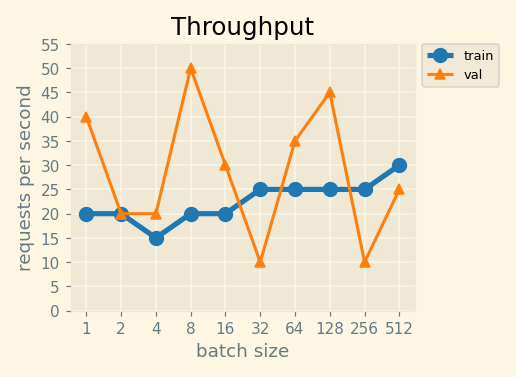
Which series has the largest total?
val
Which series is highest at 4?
val
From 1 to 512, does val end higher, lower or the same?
lower
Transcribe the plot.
Title: Throughput
x-axis: batch size, ticks 1 2 4 8 16 32 64 128 256 512
y-axis: requests per second, ticks 0 5 10 15 20 25 30 35 40 45 50 55
Legend: train, val
Values:
train: 20 20 15 20 20 25 25 25 25 30
val: 40 20 20 50 30 10 35 45 10 25
